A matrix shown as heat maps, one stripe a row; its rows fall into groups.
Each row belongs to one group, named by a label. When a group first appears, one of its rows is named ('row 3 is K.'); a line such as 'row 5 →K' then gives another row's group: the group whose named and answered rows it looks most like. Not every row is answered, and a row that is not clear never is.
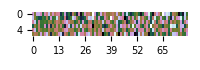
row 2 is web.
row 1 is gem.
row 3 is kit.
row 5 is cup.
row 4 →web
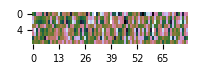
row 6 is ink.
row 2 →gem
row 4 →web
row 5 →web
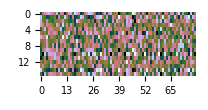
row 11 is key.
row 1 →gem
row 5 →cup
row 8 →kit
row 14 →gem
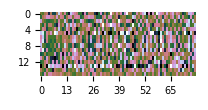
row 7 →web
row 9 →web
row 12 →kit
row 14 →ink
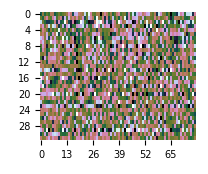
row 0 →kit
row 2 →gem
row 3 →cup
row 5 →kit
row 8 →cup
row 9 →key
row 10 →cup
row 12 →cup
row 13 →ink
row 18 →web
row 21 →cup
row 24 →kit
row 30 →key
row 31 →cup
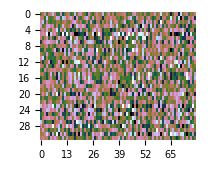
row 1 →ink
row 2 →web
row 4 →kit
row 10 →ink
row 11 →web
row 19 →cup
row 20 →kit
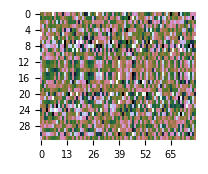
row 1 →ink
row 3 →web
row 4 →cup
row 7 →cup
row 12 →gem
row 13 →gem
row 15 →gem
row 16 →gem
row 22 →gem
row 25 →ink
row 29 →gem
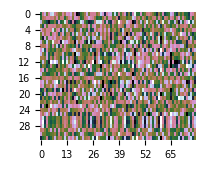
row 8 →kit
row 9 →web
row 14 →web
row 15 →gem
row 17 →kit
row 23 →key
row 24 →cup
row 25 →kit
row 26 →web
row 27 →web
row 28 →web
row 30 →gem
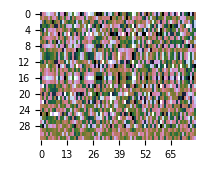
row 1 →cup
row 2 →ink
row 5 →cup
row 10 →gem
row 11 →gem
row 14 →kit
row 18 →web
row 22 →web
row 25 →key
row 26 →gem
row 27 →web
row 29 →gem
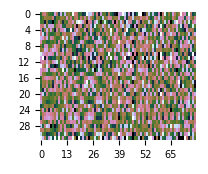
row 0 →cup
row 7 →gem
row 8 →key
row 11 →web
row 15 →gem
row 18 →ink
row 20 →web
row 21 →gem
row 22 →gem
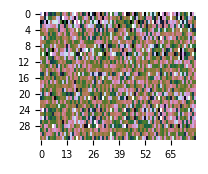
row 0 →web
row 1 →ink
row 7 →gem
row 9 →ink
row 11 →ink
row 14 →ink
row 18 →web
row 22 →kit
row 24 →web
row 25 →ink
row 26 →web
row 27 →key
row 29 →key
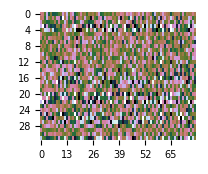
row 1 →ink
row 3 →web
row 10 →web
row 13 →ink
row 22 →web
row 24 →kit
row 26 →ink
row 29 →gem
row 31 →gem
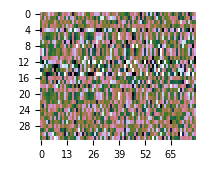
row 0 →cup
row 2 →cup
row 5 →gem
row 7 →cup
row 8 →ink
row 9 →web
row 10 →web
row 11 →ink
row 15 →gem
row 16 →key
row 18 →kit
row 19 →ink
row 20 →gem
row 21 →gem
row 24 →cup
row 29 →key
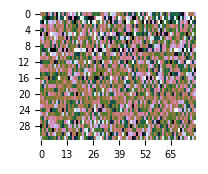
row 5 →key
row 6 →kit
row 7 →cup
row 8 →kit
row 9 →key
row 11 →kit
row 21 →web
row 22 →kit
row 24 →key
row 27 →cup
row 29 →ink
